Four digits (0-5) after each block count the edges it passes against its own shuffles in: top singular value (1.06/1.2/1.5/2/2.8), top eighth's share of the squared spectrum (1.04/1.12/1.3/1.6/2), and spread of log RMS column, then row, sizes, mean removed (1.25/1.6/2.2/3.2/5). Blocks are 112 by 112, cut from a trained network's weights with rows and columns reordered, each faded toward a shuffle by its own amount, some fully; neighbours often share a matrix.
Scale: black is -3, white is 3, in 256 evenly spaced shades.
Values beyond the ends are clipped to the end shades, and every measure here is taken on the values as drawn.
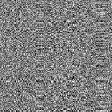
5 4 2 3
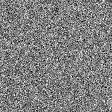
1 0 0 0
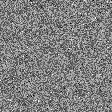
0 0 0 0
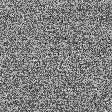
1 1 0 0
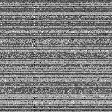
5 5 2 3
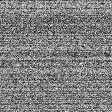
4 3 1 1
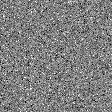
0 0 0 0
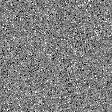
1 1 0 0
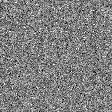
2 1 0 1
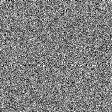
3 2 0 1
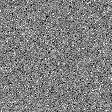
1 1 0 0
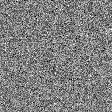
0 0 0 0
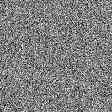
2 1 0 0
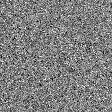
1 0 0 0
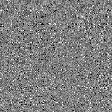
4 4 2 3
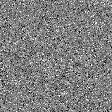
2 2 0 0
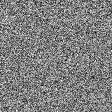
1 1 0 0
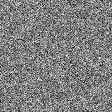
2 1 0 0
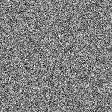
2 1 0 0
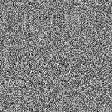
4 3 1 1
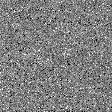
1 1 0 1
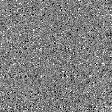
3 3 1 2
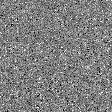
1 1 0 0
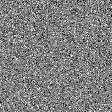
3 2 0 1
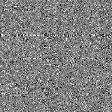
3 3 1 2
